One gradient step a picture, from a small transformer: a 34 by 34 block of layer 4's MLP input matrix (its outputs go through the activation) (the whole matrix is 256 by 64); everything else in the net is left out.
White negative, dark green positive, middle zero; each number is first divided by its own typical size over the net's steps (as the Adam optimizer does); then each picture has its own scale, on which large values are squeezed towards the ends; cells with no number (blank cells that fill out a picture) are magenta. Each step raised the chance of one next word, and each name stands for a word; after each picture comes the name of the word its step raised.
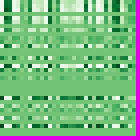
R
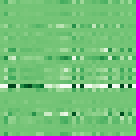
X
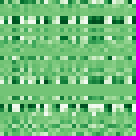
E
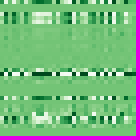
E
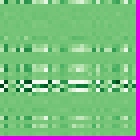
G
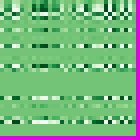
R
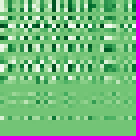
R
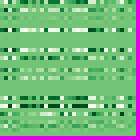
E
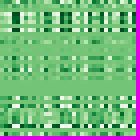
E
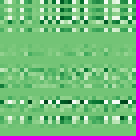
G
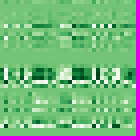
X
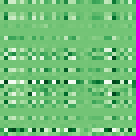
G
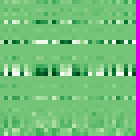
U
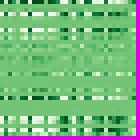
E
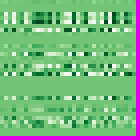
X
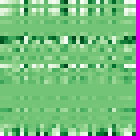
G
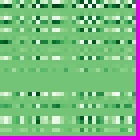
G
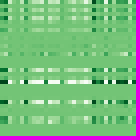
G
